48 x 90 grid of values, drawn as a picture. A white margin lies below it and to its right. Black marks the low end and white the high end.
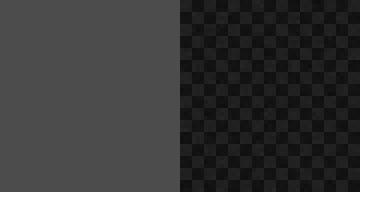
The table splits into one row of 2 panels. Panel 1,1: low, flat. Panel 1,2: very low, checkered, faint in contrast.
